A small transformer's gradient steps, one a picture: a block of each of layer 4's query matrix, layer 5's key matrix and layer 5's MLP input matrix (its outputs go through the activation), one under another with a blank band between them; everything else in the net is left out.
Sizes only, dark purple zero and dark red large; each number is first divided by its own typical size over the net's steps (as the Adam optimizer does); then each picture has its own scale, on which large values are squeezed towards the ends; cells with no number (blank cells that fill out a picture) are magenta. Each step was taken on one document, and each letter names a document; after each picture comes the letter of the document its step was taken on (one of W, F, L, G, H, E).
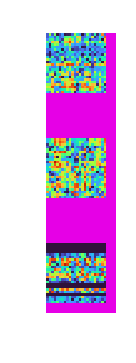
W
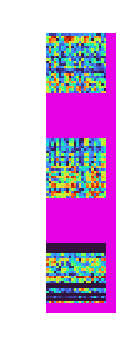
W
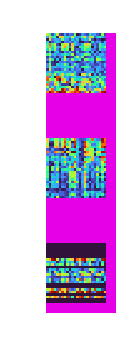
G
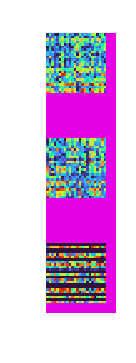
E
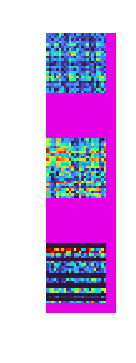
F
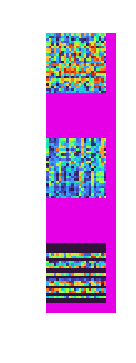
E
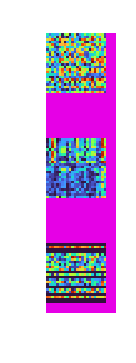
E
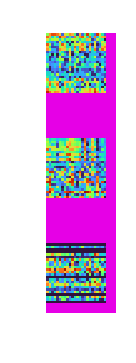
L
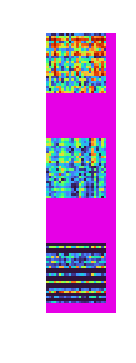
E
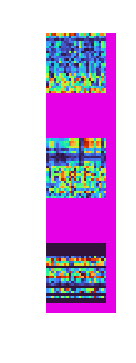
G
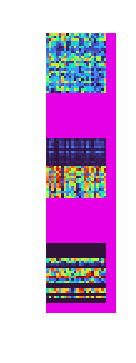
G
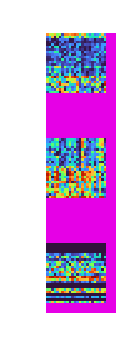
W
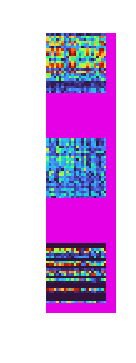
F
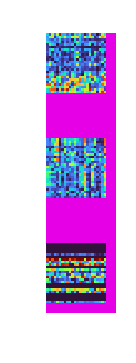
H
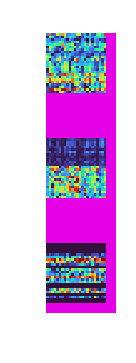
G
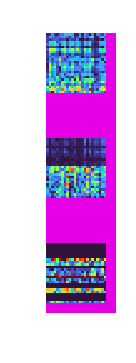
H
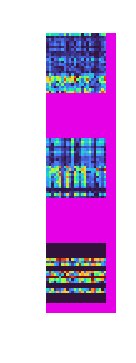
H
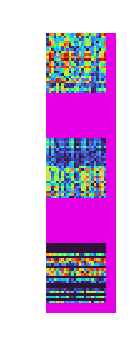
G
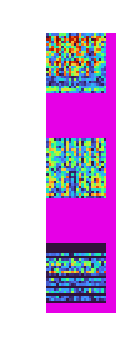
L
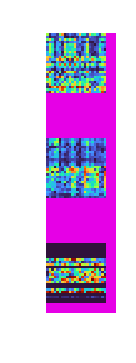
H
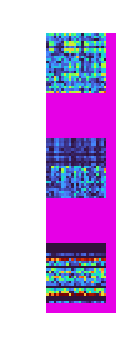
H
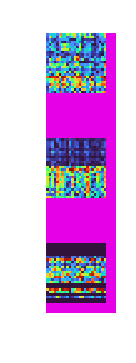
G
